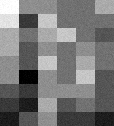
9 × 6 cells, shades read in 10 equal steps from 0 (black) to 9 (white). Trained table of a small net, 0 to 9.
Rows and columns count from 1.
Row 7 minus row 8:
1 1 -1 2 1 0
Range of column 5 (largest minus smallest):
5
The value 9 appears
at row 1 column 1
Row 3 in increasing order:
3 4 4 6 6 7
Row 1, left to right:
9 5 5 4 4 6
